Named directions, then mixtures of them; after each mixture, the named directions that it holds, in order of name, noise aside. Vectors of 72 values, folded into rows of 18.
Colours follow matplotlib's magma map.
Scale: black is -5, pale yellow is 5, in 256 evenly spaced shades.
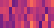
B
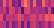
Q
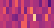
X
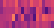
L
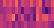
L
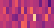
X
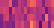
B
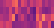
B, L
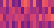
Q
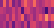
B, L, Q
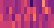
B, L, Q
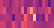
L, X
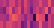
B, X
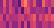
Q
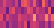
Q, X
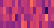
B, L, X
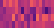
L
